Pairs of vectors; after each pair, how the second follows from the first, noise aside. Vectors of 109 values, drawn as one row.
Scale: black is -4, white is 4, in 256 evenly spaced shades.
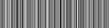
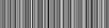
reversed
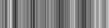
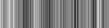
reversed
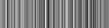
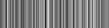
negated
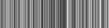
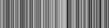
negated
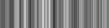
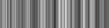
reversed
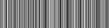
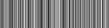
reversed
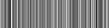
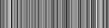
negated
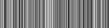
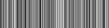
reversed
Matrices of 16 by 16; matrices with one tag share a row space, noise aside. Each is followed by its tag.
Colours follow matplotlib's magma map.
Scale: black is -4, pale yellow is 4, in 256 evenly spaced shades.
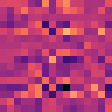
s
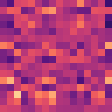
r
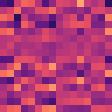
r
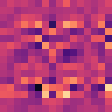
s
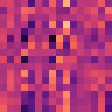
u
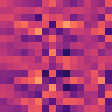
s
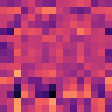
r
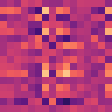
s
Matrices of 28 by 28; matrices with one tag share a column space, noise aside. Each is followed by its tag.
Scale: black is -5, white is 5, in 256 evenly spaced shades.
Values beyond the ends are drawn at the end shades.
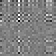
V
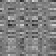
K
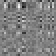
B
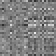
K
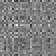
K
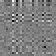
V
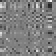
B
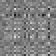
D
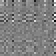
V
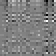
V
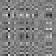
D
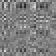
B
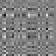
D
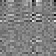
V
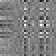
K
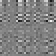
V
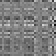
K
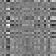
K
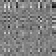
B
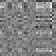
B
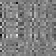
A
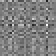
K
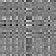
K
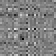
D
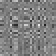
K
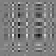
A
